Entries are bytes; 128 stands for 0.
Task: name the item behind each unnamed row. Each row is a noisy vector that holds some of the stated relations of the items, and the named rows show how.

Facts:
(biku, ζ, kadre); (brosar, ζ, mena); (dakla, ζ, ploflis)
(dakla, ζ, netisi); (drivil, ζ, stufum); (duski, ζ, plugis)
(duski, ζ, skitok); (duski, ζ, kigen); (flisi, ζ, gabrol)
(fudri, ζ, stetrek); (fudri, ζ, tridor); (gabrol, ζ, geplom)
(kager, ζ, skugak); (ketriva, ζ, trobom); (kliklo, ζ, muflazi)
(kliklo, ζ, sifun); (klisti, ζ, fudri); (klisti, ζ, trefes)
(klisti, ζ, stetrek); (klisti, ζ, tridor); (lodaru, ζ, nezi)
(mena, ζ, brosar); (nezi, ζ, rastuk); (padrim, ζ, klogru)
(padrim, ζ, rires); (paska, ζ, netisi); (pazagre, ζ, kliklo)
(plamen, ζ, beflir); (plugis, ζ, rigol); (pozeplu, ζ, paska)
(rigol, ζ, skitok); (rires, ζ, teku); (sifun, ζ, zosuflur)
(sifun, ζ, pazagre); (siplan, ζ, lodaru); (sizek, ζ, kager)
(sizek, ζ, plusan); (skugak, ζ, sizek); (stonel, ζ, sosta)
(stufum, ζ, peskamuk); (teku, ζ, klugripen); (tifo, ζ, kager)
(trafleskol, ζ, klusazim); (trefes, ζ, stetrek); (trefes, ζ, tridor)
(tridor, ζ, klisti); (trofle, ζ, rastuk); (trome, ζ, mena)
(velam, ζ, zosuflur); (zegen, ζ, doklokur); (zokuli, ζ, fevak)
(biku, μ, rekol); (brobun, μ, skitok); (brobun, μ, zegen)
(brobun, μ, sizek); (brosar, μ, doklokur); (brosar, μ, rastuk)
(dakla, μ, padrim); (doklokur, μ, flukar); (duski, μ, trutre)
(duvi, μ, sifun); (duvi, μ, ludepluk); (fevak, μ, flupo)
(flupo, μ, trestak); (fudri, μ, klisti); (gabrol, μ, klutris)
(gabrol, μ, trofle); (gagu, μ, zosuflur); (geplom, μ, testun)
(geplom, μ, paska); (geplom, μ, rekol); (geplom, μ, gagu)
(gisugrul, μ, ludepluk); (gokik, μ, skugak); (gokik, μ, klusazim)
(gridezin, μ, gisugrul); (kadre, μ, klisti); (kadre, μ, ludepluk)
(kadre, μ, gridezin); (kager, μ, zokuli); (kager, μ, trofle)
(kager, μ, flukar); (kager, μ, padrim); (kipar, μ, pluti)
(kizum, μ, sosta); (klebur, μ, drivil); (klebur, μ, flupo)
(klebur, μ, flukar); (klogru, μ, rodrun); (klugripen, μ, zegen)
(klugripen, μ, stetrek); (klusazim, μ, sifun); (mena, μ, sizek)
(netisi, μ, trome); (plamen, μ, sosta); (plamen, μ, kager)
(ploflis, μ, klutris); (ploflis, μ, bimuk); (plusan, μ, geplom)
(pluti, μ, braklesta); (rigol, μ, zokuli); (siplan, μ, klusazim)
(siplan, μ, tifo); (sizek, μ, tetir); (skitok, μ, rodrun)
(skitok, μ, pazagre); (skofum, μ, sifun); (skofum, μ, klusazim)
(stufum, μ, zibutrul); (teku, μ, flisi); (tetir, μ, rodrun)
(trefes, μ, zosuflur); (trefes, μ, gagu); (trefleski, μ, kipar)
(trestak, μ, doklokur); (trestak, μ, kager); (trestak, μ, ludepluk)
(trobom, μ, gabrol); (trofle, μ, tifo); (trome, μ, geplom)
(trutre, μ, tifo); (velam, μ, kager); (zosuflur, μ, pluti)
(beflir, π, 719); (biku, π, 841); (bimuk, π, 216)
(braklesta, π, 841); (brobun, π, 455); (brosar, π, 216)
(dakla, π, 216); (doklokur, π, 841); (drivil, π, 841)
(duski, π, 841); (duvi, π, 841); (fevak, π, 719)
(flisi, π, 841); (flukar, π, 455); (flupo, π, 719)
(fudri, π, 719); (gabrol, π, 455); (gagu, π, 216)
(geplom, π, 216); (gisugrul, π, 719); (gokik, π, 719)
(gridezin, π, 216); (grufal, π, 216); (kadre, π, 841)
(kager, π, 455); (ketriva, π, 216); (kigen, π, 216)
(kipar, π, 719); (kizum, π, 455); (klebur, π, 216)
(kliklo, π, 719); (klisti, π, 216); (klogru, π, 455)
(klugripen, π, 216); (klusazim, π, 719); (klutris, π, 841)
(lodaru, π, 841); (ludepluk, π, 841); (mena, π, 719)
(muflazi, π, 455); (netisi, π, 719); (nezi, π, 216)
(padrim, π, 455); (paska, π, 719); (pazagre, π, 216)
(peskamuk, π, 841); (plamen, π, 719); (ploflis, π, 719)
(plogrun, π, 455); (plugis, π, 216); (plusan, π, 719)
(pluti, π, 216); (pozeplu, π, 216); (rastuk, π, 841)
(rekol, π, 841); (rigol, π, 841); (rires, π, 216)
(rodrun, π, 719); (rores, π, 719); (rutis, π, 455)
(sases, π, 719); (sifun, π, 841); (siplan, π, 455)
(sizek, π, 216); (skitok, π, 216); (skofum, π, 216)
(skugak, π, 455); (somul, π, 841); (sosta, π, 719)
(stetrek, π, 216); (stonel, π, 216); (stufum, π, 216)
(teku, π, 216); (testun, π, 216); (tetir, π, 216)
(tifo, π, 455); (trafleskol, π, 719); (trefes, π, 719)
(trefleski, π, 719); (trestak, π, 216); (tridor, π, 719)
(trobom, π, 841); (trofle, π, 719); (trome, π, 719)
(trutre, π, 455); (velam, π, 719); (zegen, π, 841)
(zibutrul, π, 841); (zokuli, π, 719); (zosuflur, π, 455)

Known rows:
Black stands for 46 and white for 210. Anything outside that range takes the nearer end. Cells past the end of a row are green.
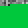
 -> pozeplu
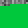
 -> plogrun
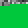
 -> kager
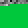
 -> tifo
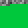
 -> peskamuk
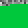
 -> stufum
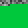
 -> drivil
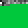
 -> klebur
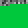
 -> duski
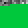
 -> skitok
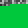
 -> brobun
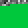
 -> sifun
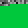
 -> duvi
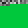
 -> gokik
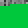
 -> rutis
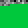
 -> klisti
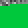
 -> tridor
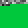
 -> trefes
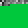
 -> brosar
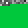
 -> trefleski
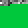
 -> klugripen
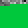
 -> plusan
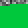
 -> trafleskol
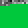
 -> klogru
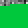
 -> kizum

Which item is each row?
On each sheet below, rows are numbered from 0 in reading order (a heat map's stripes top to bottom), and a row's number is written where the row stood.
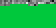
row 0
muflazi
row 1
geplom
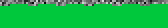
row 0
trestak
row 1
klusazim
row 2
velam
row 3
gridezin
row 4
gabrol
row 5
pazagre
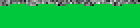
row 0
rigol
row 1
testun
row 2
fevak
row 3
biku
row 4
flupo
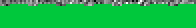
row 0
lodaru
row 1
padrim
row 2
netisi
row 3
klutris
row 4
plamen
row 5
trobom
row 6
rekol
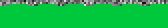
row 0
dakla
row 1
braklesta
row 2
doklokur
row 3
sosta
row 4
skugak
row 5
skofum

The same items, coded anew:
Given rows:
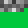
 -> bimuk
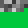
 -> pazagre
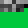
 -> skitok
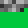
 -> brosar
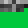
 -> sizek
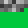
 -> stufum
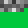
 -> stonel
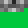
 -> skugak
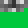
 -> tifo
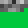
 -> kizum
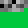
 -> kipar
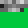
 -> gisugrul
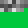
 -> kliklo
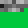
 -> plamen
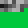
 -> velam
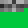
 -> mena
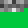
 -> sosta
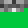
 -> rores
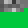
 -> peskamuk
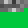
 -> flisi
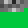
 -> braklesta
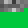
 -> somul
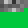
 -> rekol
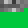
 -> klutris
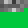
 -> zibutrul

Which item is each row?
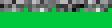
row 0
plusan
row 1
rastuk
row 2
tetir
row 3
stetrek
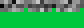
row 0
trefes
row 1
rodrun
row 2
muflazi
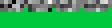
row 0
zosuflur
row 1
kager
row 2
sifun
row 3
gokik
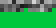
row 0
klogru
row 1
klugripen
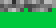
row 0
flukar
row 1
duvi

